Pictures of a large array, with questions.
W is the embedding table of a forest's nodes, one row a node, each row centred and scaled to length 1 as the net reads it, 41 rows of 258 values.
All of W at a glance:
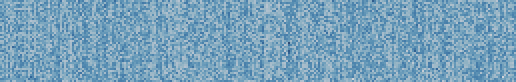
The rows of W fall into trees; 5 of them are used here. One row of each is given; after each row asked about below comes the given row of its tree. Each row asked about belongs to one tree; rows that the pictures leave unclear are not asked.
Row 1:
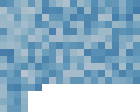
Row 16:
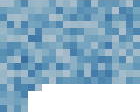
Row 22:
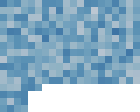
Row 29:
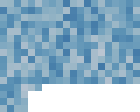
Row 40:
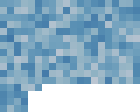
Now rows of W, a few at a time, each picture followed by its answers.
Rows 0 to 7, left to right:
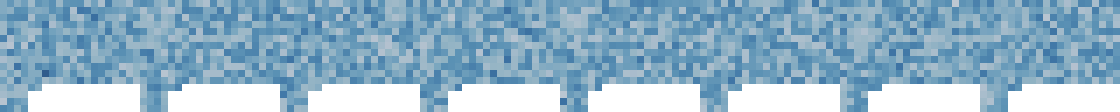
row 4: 1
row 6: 1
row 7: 1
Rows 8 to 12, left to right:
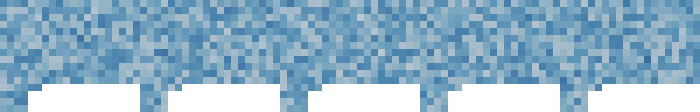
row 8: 22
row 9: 29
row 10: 22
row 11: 16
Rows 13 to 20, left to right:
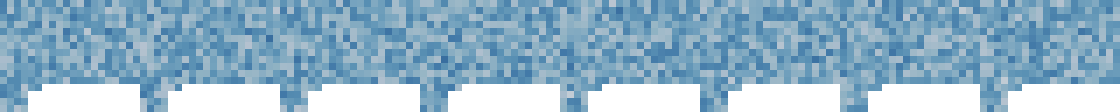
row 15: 29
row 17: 1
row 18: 16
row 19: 1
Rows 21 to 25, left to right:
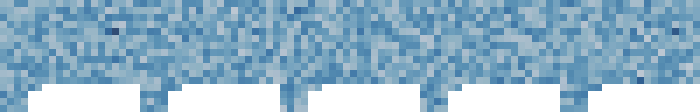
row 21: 16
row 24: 29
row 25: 22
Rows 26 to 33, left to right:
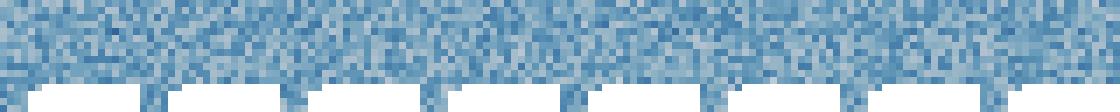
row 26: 16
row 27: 40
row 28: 29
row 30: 40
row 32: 29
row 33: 29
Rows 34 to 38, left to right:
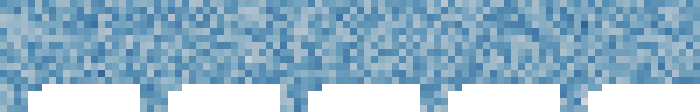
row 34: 1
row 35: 29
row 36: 1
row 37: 29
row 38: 29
